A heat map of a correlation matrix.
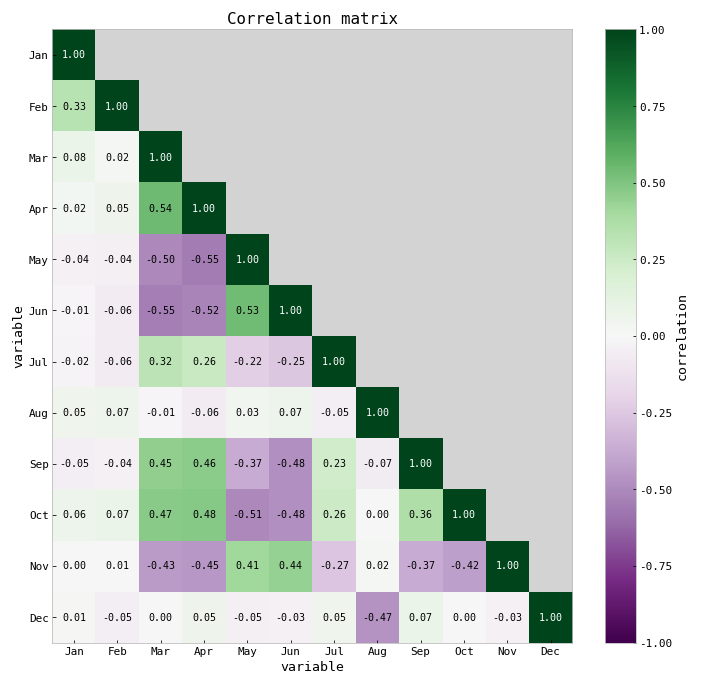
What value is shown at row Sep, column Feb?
-0.04
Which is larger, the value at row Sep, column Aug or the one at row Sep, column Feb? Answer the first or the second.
the second
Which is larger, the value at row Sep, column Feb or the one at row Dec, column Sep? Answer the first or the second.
the second
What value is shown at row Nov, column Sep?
-0.37
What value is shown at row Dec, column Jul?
0.05
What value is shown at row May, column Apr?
-0.55
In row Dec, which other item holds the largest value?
Sep
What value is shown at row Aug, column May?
0.03
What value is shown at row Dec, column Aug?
-0.47
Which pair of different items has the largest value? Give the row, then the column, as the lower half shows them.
Apr, Mar
